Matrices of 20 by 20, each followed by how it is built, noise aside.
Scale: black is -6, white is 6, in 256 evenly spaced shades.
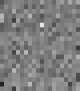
uneven columns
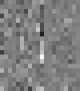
uneven columns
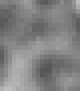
smooth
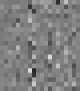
uneven columns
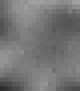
smooth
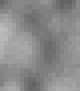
smooth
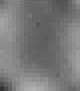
smooth
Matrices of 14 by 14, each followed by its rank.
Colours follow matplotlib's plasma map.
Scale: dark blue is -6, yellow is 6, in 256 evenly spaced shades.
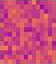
full rank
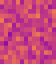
full rank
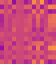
two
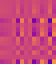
one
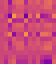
two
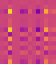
one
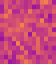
full rank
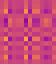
one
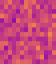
full rank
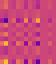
one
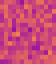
full rank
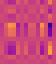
one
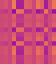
one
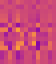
two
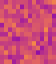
full rank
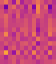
two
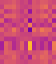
two
